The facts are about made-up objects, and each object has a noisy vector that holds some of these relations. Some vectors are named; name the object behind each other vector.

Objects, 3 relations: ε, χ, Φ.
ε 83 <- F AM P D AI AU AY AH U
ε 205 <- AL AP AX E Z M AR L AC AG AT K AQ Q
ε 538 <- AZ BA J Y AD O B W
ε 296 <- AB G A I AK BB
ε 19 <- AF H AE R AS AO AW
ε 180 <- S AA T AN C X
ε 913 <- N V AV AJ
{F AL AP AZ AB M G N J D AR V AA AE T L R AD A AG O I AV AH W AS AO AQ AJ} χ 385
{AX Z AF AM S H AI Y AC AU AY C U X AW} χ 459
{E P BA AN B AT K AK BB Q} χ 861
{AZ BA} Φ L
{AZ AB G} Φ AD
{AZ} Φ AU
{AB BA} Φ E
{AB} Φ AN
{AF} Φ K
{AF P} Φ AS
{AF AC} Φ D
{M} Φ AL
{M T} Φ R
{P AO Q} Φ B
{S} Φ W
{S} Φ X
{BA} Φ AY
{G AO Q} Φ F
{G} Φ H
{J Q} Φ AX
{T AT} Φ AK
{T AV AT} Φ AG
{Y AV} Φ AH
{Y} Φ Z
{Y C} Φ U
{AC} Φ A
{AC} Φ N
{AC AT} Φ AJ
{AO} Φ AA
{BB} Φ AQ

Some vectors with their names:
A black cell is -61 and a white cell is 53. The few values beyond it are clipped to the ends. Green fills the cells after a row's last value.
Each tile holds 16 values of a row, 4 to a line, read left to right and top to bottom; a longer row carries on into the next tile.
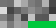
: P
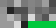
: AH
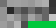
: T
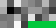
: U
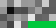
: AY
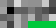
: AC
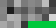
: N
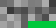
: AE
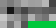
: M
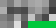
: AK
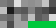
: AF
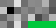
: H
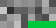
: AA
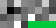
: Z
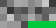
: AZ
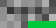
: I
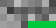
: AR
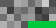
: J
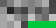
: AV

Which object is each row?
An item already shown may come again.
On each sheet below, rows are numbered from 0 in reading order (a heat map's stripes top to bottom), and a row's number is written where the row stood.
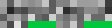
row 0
AU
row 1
AT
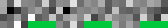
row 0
Z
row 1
H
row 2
K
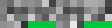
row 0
L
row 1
AK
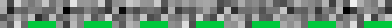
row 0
AX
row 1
AC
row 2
S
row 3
AK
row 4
F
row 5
AO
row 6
C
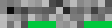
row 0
M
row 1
G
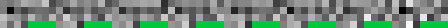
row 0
M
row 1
AD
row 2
T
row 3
AA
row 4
R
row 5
AB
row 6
E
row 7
U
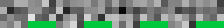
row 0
BA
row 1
AN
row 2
AL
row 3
AG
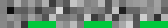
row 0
A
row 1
Q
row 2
AN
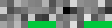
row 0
B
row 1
Y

